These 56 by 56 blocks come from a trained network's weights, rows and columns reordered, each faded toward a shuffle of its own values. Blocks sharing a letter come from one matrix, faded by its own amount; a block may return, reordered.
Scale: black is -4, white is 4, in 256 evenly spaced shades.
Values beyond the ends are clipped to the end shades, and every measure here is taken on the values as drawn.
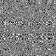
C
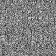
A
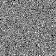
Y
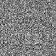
A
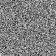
A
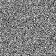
A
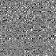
C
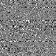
C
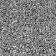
A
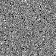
Y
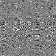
C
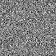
A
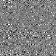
C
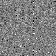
A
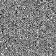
Y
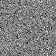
Y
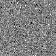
Y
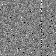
A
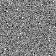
Y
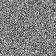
Y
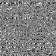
C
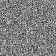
A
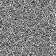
Y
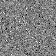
Y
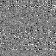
C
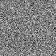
A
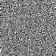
Y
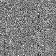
Y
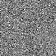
Y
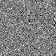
Y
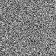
A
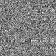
A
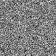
A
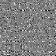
C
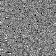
Y
